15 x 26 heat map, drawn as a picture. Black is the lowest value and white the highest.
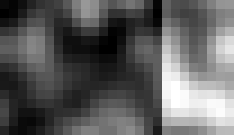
The bottom right is the ninth with the highest average. There are no regular stripes. The right part is higher, past a seam about 70% of the way across.
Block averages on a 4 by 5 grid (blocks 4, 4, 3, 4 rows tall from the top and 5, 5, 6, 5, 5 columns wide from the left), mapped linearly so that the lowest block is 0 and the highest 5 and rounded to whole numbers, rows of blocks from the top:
01112
20033
01044
01235
